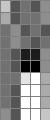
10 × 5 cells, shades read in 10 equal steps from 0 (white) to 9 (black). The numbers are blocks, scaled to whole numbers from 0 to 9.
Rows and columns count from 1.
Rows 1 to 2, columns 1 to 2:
2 6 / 3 6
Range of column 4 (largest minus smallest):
9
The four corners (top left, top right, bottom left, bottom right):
2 4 4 2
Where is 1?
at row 7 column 3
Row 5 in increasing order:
4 5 6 8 8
